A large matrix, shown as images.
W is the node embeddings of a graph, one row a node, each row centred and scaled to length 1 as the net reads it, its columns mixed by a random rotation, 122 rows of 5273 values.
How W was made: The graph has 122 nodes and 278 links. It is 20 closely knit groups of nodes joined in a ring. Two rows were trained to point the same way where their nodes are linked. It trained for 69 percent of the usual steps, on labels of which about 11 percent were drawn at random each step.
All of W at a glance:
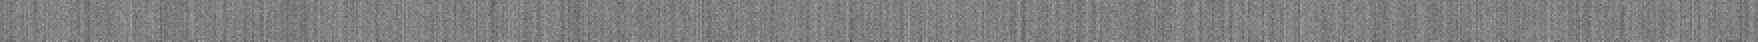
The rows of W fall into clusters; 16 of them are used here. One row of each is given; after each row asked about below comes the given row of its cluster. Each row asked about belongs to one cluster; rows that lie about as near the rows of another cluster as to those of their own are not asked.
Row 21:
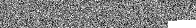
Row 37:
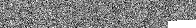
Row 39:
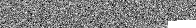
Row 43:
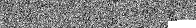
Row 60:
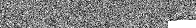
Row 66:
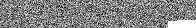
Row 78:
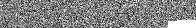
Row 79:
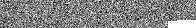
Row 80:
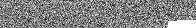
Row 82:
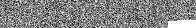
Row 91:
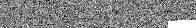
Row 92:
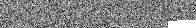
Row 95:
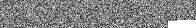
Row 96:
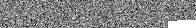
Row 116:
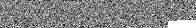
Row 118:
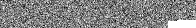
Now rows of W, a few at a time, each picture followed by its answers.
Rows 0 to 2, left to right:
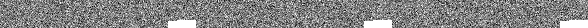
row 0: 82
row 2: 66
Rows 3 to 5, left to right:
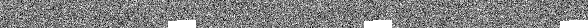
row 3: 78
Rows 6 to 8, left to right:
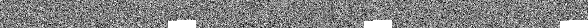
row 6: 95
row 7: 82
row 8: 91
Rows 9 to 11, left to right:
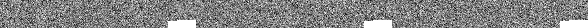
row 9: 37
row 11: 95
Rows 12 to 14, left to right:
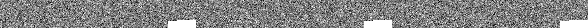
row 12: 21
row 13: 37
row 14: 66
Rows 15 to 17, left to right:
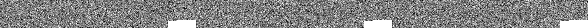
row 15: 92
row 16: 78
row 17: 78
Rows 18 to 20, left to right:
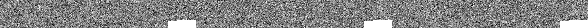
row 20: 60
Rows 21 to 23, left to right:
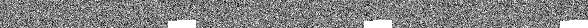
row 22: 43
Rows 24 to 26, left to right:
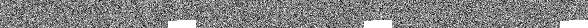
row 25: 92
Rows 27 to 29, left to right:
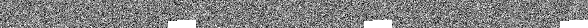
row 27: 21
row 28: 118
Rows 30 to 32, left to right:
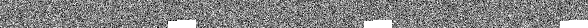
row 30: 21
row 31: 21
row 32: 82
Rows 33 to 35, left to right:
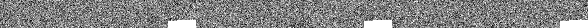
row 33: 21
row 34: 95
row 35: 96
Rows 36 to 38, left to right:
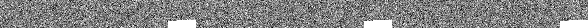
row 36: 78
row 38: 39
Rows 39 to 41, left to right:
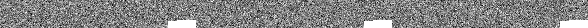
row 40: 116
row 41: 92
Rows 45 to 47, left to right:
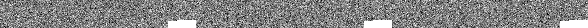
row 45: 118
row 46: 39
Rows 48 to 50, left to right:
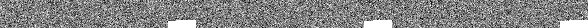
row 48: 91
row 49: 91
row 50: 91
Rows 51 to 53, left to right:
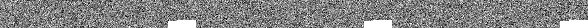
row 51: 116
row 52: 91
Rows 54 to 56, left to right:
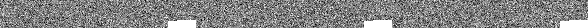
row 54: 80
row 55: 60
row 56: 96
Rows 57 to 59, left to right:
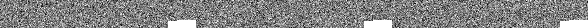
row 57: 43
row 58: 96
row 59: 78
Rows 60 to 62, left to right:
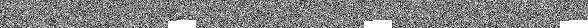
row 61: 116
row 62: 79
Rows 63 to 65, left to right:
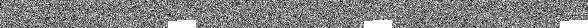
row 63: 80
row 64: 92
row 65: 80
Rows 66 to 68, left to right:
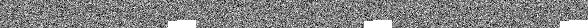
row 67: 43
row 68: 66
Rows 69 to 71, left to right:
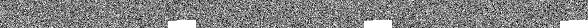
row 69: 82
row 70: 95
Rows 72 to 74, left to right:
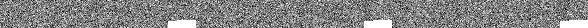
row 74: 79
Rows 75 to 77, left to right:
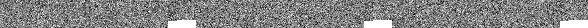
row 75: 43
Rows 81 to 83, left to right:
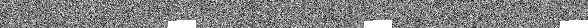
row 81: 80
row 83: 116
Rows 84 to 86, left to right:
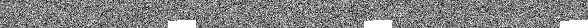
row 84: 66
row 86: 80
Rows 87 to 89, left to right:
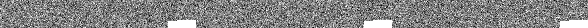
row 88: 79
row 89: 80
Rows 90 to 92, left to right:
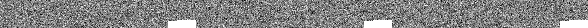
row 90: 78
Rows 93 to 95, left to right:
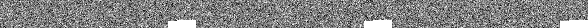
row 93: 118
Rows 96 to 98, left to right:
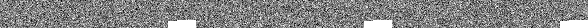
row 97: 66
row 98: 60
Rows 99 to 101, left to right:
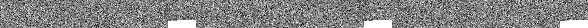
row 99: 95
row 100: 92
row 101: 91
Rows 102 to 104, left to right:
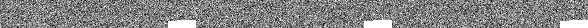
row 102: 60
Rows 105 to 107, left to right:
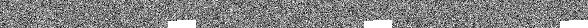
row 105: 37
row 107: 116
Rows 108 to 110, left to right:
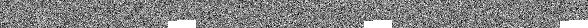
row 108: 37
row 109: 66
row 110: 92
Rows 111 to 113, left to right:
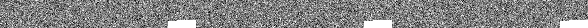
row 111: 82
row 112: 66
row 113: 37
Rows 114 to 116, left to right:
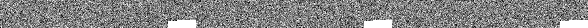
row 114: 21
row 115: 21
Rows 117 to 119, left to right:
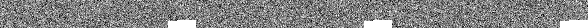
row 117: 60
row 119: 118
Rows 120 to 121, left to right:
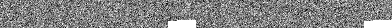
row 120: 118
